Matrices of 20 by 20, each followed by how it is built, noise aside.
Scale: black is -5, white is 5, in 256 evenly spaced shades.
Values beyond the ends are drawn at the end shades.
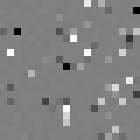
sparse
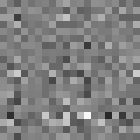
low rank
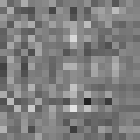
low rank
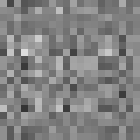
low rank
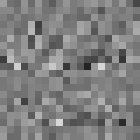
low rank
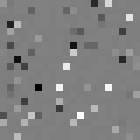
sparse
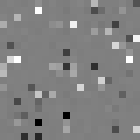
sparse
